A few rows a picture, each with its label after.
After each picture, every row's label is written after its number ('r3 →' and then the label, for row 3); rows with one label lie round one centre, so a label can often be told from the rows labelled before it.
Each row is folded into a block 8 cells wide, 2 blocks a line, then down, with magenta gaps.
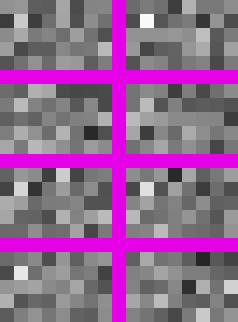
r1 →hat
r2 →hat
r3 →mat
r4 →hat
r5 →hat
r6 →hat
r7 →hat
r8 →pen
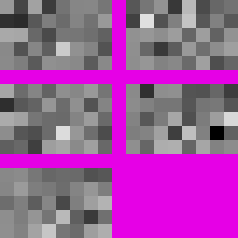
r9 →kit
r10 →hat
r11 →kit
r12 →mat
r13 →mat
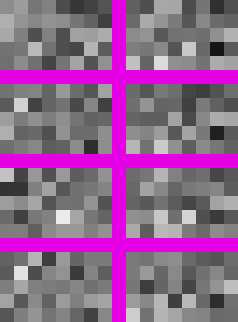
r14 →pen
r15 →mat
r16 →hat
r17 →mat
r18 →kit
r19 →mat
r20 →hat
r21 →mat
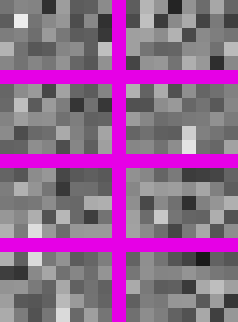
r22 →hat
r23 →hat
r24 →hat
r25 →kit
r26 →mat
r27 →pen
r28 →kit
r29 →pen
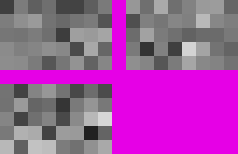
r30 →pen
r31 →kit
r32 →mat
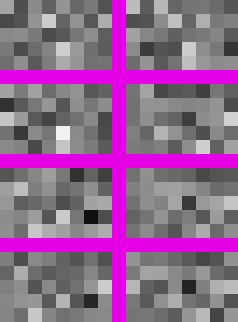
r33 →kit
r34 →kit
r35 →kit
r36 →pen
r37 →mat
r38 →pen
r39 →mat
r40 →pen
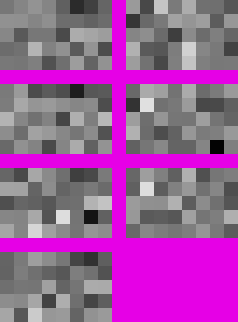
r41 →pen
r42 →kit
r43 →pen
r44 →hat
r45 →mat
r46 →hat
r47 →mat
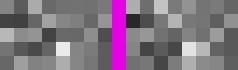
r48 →kit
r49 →kit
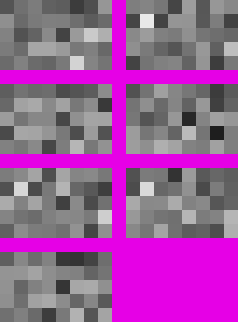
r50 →pen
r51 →hat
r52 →pen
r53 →mat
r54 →hat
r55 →hat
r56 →pen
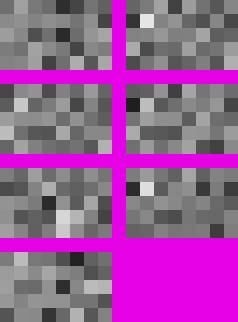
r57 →pen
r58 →hat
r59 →hat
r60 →hat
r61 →kit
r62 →hat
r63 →pen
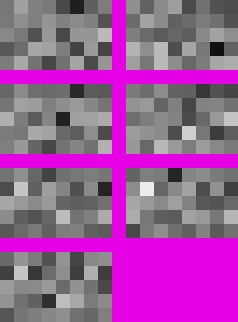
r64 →pen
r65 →mat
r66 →pen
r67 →mat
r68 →hat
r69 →hat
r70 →hat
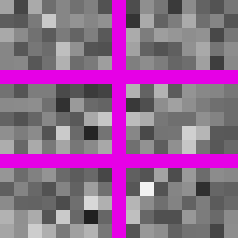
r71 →kit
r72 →hat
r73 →mat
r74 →kit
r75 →mat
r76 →hat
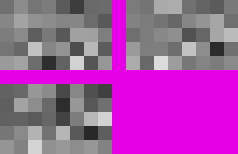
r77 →pen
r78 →mat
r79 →mat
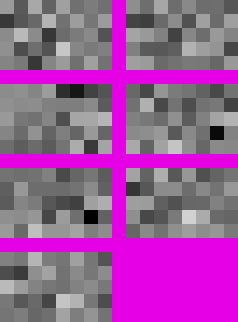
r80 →kit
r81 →kit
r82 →pen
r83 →mat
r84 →mat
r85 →kit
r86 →kit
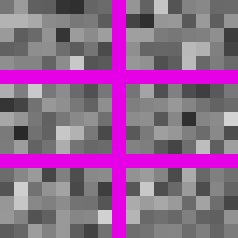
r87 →pen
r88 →kit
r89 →kit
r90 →pen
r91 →hat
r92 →hat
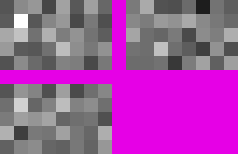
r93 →hat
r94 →pen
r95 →hat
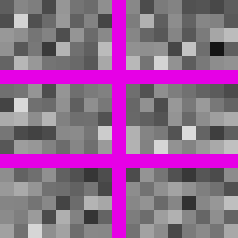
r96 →hat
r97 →mat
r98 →hat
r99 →mat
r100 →mat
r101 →pen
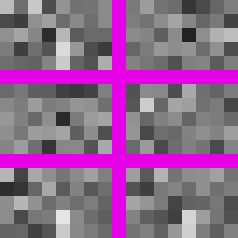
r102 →kit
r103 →pen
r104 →pen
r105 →hat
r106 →kit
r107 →kit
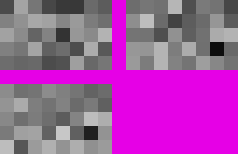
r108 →pen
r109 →mat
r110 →mat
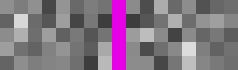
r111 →hat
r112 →kit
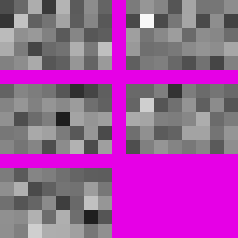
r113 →hat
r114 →hat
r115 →pen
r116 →hat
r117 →mat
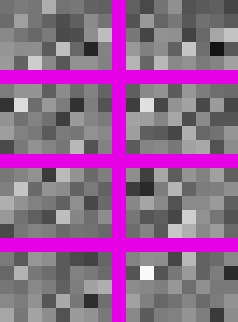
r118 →mat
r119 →mat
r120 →hat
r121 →hat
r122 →hat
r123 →kit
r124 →mat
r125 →hat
